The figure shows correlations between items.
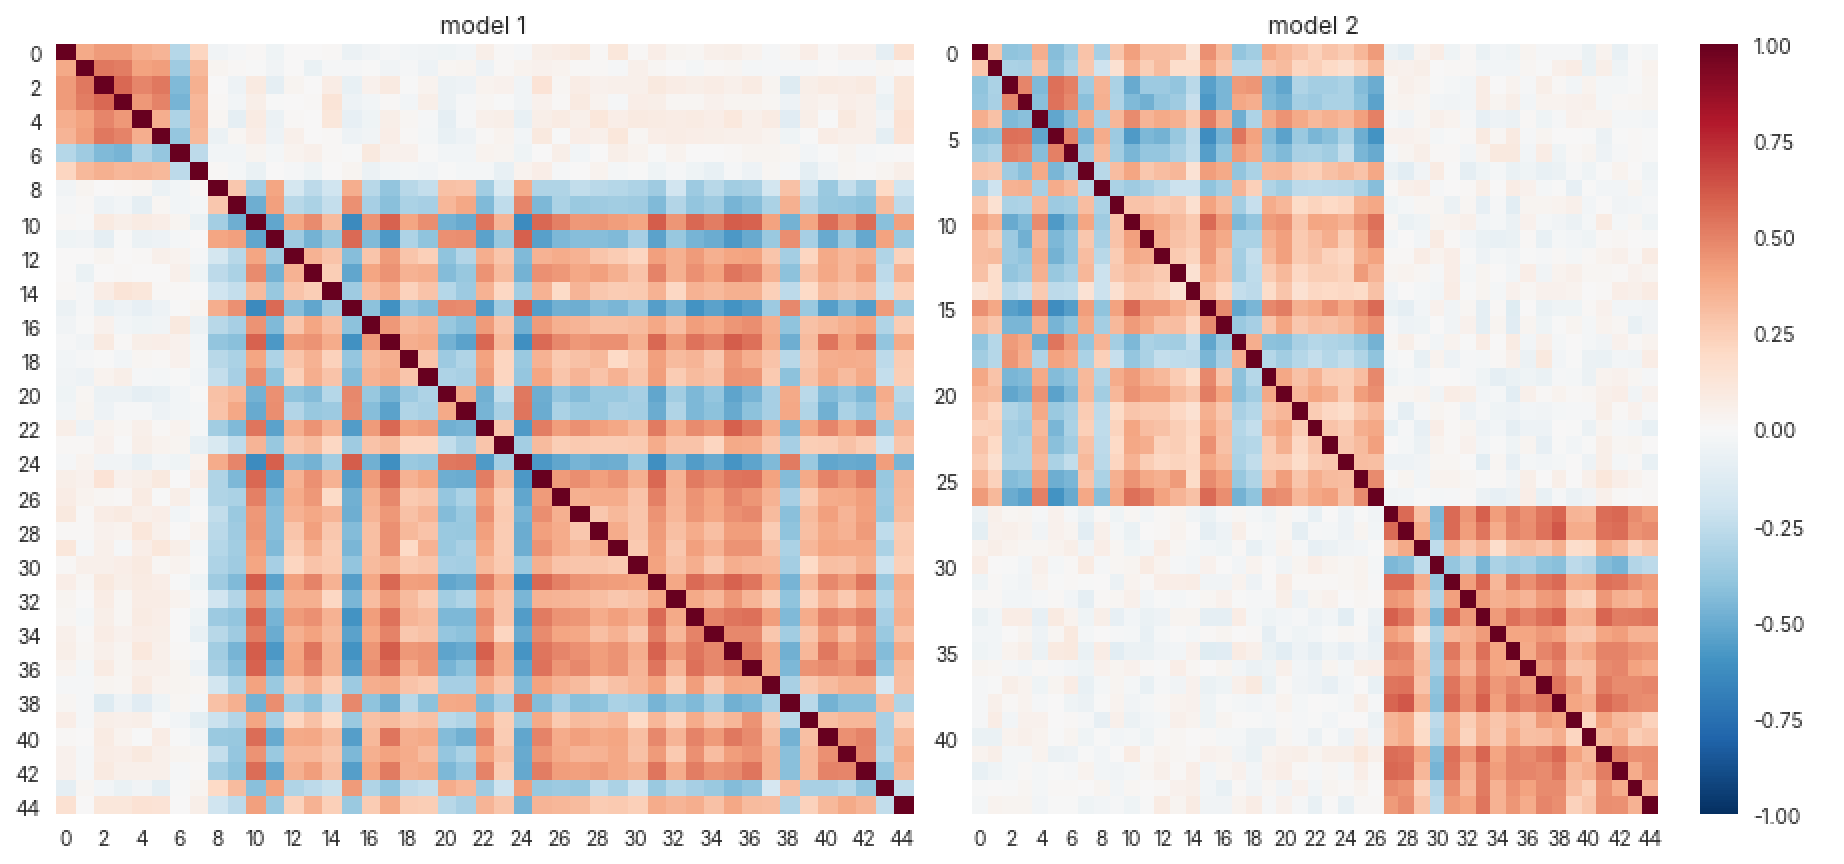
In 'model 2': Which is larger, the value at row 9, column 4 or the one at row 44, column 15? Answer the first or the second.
the first
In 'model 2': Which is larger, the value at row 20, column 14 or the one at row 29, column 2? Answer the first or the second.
the first
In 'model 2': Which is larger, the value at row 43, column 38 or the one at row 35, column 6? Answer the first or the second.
the first
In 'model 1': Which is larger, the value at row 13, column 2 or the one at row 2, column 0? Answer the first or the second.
the second
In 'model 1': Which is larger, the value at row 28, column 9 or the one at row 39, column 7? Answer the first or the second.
the second
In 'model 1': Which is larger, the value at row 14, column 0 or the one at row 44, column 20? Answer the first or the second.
the first
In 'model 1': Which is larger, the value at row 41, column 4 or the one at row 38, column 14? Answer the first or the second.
the first
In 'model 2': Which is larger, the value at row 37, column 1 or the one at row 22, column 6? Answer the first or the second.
the first
